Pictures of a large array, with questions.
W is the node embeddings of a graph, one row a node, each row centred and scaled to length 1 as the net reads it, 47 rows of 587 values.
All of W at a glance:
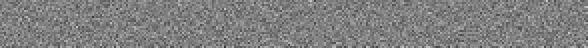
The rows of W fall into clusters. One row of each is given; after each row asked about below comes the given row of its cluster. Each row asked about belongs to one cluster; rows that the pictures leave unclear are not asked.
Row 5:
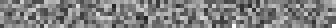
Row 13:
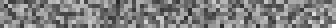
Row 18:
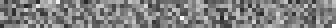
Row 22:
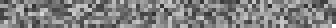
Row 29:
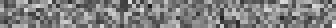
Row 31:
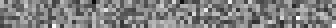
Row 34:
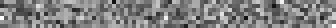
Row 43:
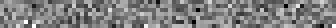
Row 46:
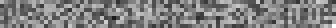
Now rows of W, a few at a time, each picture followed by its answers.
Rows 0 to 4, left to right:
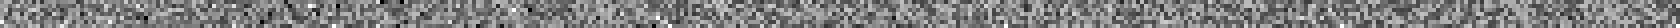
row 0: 5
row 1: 22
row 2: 46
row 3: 31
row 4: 22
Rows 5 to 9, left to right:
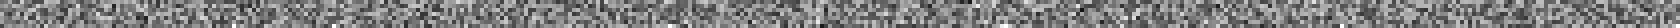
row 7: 46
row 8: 29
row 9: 34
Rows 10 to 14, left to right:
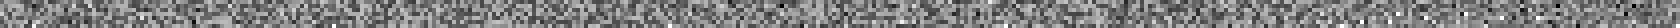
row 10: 43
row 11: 31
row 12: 46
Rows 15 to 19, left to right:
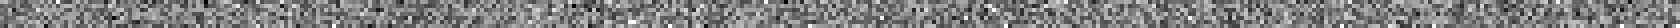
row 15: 46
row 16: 43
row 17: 31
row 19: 13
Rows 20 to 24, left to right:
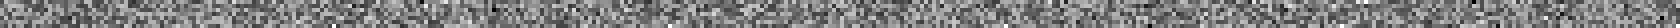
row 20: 43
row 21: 18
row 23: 34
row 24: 22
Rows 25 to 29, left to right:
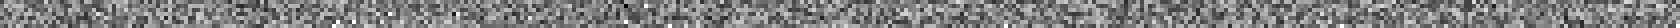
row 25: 43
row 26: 5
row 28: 13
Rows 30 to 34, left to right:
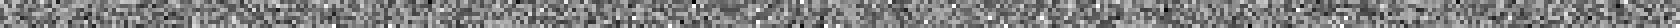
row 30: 34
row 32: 22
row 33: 18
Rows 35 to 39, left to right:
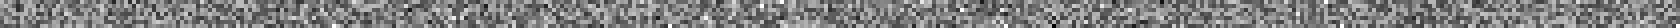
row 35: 31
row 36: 29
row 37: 18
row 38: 46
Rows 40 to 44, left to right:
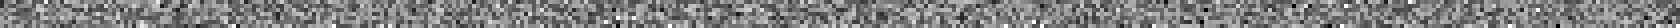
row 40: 34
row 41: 31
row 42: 13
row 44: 22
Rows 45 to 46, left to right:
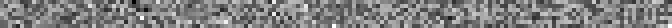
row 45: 43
